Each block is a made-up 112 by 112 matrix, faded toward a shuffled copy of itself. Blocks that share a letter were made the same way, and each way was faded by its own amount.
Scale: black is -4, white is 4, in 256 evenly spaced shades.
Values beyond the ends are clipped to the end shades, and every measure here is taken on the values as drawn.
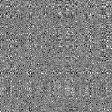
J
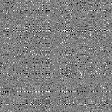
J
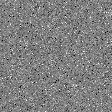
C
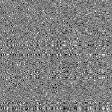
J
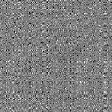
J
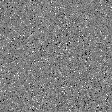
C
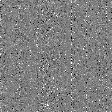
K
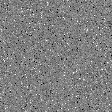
C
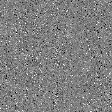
K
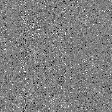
K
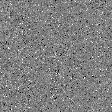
C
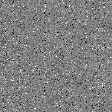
K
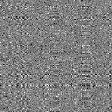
J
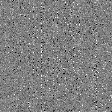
K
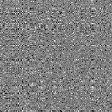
J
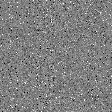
C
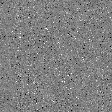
C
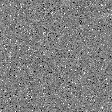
C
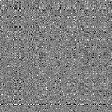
J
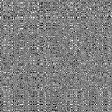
J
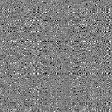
J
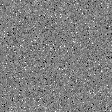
C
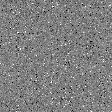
C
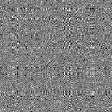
J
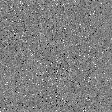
C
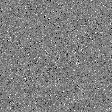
C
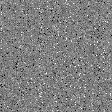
C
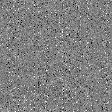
K
